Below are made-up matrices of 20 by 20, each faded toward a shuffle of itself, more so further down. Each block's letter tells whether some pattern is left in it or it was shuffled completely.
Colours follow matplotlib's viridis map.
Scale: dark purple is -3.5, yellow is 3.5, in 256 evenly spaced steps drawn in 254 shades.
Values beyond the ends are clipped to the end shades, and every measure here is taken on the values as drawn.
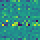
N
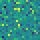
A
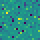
A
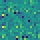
A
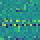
N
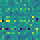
N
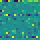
N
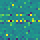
N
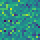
A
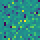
A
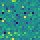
A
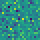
A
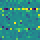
N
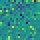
A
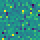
A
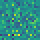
N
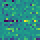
N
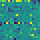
N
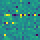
N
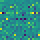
N
